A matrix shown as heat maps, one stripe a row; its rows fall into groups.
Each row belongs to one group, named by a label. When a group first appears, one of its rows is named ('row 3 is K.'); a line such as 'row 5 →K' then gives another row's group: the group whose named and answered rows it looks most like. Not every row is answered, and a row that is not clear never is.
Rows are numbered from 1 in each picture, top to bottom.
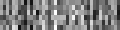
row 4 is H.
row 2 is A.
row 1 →A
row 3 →A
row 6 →A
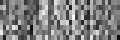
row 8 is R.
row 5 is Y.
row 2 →Y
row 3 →H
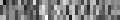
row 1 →Y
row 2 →H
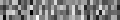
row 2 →H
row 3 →R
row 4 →A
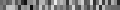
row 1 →H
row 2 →R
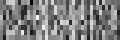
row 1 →R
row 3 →A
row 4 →A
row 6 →A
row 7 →R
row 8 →R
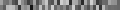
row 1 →Y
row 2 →R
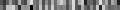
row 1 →H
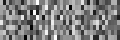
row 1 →A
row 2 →Y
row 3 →A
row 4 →R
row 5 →Y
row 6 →R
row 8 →A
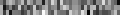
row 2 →Y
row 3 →A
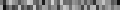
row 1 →R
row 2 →Y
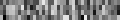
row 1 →H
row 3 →R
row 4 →Y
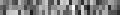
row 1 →Y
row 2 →H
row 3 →R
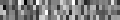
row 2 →Y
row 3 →Y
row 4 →H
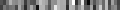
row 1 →H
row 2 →H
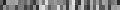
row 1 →R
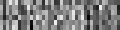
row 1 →R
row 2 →A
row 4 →H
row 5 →A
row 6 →A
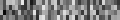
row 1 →R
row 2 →A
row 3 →Y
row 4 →H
